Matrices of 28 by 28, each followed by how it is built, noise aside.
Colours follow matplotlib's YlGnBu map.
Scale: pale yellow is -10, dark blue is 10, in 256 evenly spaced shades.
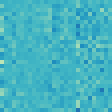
low rank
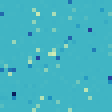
sparse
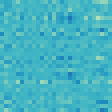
low rank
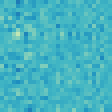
low rank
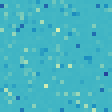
sparse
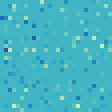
sparse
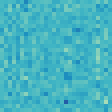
low rank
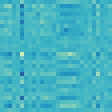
low rank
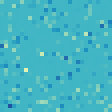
sparse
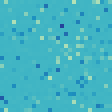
sparse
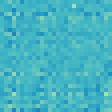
low rank
